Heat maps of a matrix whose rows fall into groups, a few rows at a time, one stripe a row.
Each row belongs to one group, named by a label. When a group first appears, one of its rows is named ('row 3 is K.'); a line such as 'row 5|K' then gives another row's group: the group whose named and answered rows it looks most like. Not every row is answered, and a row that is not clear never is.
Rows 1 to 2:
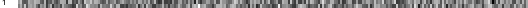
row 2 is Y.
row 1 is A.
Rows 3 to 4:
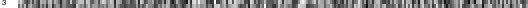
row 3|Y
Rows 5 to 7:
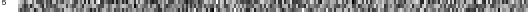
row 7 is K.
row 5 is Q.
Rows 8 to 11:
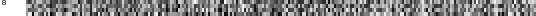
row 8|K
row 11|A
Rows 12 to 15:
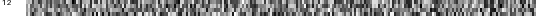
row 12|A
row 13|A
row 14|Y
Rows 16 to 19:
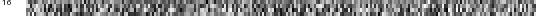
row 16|Y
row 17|Q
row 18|Q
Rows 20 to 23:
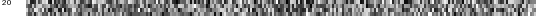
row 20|A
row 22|Q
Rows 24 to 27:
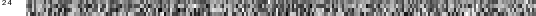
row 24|Q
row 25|K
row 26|Q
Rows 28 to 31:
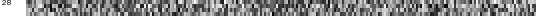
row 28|K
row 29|Q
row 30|A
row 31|Y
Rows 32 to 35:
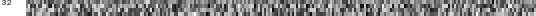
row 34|Y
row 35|K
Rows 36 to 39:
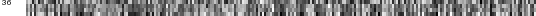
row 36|A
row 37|Y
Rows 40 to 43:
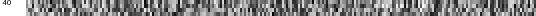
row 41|A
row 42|Q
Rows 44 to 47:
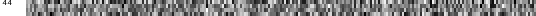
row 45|Y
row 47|A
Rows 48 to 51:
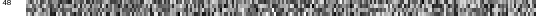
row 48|Q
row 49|A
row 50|K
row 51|A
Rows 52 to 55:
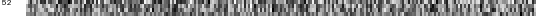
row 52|Q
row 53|K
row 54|Y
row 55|A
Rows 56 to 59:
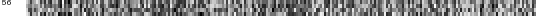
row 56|Q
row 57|Q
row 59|Q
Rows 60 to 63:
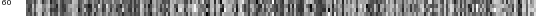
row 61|K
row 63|K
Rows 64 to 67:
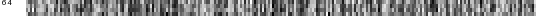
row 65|Y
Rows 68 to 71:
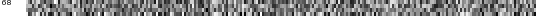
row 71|Q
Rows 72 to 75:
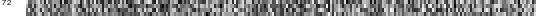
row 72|Q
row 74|Q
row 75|K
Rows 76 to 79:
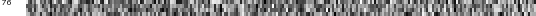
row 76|Q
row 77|K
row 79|A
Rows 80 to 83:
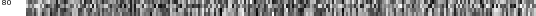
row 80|K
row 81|Q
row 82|K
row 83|K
